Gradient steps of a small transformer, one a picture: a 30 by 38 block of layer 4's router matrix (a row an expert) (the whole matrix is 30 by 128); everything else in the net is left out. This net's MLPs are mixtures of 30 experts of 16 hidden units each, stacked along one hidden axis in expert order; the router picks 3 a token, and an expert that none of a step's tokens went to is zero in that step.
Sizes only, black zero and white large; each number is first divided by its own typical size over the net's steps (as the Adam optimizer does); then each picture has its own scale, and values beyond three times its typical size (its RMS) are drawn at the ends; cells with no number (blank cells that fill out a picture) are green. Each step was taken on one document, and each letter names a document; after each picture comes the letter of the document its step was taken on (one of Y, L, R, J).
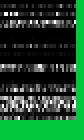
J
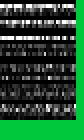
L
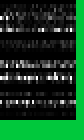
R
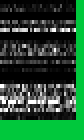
J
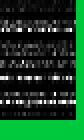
R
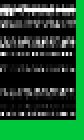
L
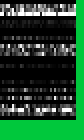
L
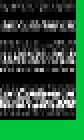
J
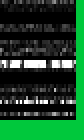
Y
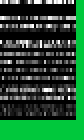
Y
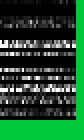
Y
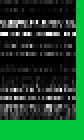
J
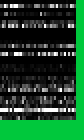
J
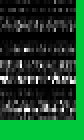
R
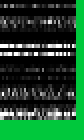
Y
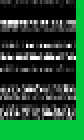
Y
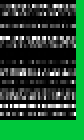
L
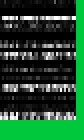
Y
